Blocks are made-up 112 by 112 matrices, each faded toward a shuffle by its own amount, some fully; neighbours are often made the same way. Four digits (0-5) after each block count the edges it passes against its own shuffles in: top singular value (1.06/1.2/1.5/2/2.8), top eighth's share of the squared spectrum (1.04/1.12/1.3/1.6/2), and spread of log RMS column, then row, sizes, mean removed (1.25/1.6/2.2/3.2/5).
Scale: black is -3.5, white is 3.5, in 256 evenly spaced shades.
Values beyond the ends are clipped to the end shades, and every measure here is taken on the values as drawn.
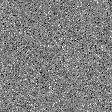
0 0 0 0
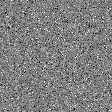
0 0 0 0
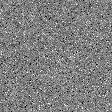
0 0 0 0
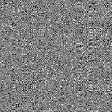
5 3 2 2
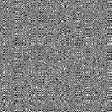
5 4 3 3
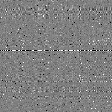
5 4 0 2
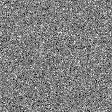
2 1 0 0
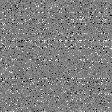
4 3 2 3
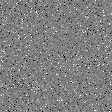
1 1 0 0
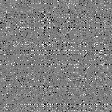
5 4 2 3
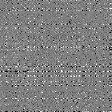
5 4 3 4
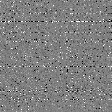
4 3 1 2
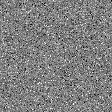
0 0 0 0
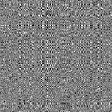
5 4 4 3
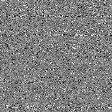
1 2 0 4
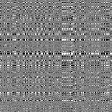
5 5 4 4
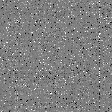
4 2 1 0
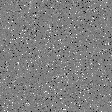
0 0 0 0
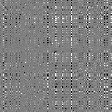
5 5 4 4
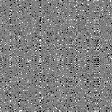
5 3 3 2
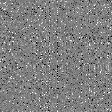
4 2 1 1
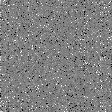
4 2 1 0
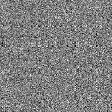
4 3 2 2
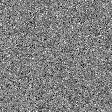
0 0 0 0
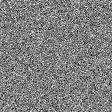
1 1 0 0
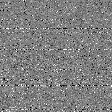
2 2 0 3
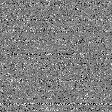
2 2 0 3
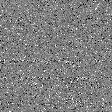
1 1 0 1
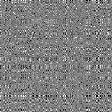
5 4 3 3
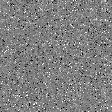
3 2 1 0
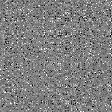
4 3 2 2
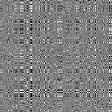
5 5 4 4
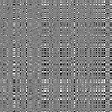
5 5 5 4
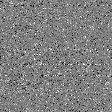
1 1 0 2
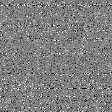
2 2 0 3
